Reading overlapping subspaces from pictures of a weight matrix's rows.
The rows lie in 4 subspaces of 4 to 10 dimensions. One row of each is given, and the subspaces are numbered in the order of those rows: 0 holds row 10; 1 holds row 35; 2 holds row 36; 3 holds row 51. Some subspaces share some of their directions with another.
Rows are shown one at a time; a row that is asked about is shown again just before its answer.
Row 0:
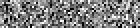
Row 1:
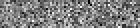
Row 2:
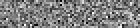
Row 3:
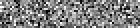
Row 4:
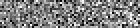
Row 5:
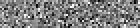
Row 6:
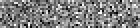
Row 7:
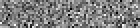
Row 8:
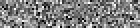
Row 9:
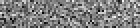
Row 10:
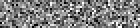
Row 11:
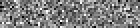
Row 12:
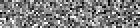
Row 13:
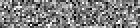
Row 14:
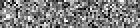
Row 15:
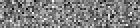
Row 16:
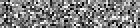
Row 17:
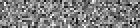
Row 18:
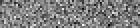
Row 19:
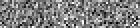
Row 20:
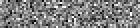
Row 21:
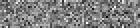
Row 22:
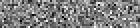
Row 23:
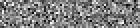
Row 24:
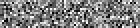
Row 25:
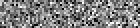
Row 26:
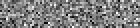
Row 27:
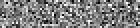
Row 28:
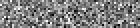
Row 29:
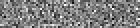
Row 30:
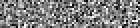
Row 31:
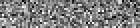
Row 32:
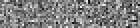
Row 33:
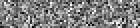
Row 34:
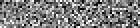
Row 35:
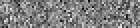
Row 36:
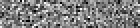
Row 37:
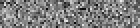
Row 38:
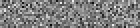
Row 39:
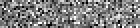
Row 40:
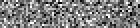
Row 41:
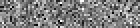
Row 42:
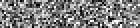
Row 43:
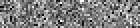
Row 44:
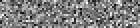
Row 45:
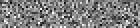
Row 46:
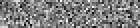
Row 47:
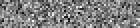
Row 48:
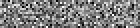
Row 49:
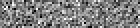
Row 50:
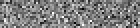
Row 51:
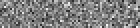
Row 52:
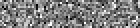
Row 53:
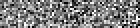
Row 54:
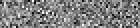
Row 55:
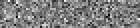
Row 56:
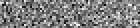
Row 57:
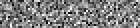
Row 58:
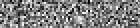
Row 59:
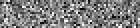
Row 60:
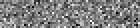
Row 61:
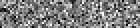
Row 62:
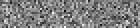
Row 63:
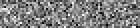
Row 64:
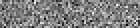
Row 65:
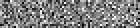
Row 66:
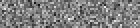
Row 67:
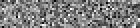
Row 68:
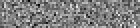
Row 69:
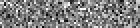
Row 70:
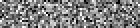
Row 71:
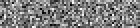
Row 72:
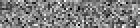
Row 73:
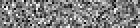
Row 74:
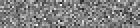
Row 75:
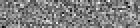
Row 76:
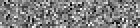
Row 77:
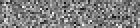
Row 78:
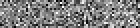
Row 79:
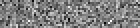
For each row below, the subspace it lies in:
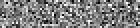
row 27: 3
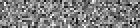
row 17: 2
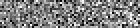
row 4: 1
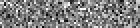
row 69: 3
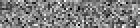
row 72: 3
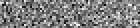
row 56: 2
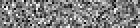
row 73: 2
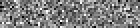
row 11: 1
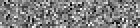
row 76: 1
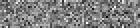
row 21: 3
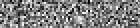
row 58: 2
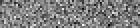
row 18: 0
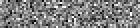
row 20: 3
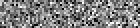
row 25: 0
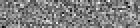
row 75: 3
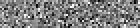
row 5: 2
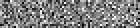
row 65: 3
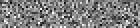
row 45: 1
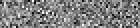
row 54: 2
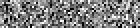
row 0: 1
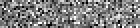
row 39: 2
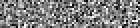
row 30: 2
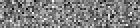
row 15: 3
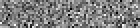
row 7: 0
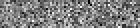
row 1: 2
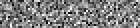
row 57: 2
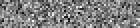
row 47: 2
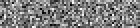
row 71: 3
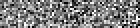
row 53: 2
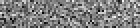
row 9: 0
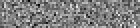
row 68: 2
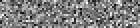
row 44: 2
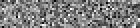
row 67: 3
